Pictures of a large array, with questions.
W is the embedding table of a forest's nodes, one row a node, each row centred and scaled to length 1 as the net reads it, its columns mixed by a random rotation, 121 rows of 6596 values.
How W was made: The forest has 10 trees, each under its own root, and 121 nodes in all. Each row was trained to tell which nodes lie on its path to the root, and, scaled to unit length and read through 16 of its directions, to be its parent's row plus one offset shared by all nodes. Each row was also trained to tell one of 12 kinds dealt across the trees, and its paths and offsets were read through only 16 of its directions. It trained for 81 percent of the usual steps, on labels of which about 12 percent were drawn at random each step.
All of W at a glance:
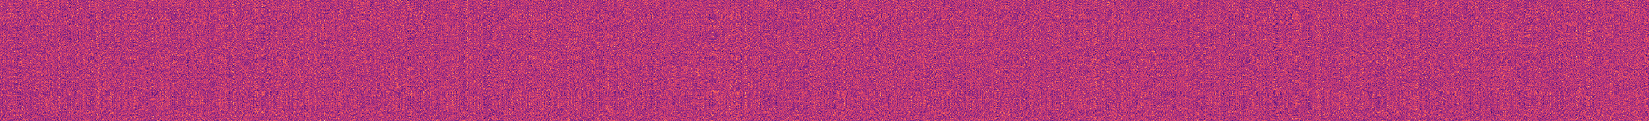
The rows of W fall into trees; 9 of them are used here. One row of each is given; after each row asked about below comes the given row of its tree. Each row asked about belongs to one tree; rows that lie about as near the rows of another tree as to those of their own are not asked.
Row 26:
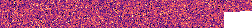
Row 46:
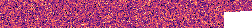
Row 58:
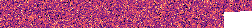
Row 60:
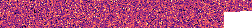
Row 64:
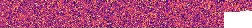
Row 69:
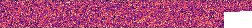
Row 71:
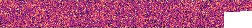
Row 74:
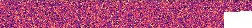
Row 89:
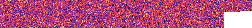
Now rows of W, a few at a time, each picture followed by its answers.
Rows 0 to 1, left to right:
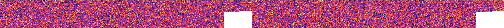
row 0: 58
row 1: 71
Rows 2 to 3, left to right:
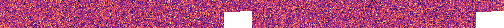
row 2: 89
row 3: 58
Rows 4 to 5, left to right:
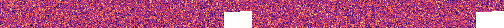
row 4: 71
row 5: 69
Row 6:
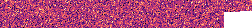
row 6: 71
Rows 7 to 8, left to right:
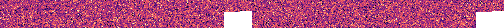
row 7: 58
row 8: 69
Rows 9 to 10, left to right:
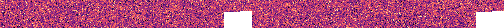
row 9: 71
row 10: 71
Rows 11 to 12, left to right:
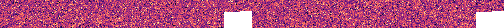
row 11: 64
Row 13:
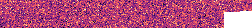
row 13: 71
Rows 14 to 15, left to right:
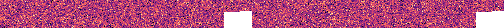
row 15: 64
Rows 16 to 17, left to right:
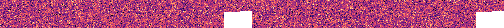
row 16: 60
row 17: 58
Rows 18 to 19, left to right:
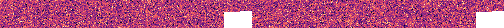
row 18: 58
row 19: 64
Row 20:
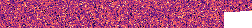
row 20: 46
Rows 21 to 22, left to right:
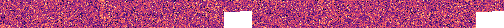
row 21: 46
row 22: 60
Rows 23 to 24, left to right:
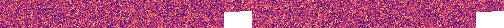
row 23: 58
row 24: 58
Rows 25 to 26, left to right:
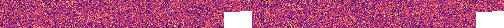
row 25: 26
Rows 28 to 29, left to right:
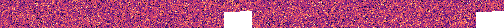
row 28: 64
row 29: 69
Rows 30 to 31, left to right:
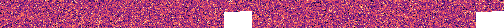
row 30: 64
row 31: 58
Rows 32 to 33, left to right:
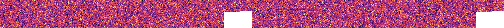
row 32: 46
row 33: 58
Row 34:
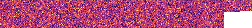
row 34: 60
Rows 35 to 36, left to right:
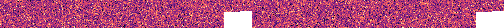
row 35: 60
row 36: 46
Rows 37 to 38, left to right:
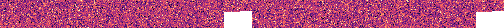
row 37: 60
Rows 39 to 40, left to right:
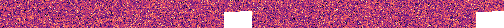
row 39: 58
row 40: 71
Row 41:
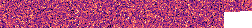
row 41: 58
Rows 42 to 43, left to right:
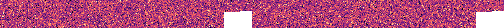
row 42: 89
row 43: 64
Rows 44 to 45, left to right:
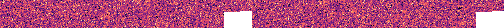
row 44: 46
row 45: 69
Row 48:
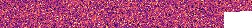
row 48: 26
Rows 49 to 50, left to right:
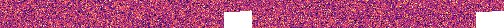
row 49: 71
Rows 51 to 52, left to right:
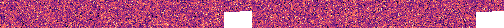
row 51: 46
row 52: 60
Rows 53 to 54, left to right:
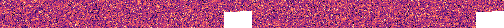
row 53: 46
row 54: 71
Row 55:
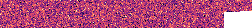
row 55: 71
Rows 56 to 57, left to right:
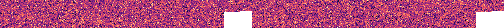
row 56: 64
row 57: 58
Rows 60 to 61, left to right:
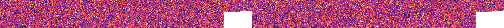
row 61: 46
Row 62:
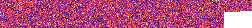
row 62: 89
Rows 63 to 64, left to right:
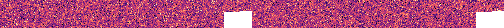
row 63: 71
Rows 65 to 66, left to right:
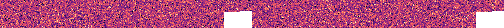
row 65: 89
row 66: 60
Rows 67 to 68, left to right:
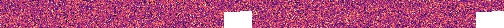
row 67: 60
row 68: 26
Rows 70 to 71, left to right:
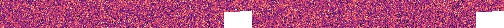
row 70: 46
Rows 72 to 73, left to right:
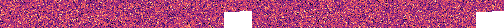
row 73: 60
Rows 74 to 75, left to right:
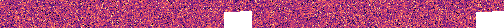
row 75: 69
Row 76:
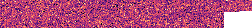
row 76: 64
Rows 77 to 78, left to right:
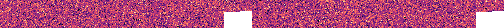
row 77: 71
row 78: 60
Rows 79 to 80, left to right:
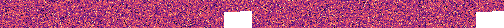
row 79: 89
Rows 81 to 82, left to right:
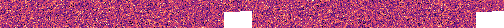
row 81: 58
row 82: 58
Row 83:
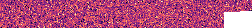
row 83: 69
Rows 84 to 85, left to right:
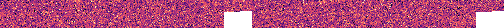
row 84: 60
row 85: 69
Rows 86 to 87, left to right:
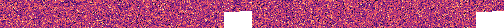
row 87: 60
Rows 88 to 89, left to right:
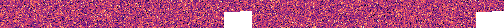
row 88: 69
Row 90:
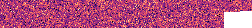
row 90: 46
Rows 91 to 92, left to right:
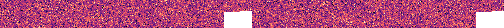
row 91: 26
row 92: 26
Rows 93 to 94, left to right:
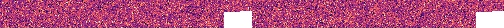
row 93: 26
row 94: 26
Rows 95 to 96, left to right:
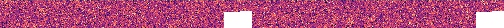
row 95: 71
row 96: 64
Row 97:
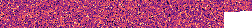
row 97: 64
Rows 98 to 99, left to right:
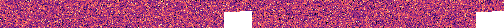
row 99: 58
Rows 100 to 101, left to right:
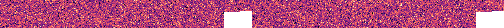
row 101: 46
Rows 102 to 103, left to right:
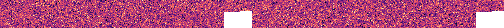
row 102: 64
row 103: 64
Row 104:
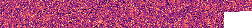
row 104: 64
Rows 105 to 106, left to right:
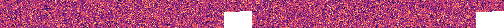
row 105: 58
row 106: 60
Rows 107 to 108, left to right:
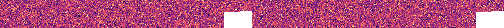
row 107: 64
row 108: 60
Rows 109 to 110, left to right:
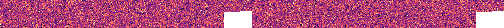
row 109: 60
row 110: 46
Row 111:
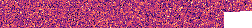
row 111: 71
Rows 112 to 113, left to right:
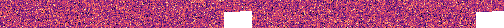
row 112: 71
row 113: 64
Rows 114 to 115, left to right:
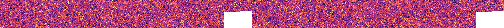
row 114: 46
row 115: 46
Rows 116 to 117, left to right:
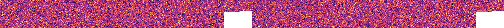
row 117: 74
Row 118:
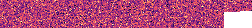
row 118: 64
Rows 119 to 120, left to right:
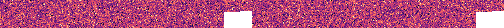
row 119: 60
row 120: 46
